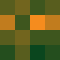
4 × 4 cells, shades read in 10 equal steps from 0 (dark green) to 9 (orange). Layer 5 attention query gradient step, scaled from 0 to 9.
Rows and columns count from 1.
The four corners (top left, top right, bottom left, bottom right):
3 3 1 1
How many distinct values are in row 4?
3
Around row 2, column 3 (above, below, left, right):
2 2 2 7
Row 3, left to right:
3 4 2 2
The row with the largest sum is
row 2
